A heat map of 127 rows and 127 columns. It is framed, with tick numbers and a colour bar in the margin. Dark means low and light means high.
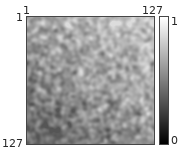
The halves do not mirror each other. No row or column stands out. The field climbs toward the top right. On average the colour sits 60% of the way up the scale. The field is mottled with small blotches. There are no regular stripes. The bottom left is the ninth with the lowest average.
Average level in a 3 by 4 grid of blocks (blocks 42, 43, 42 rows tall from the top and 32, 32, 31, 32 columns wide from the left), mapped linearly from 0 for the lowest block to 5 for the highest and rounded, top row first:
3 4 5 5
2 3 3 4
0 1 2 3
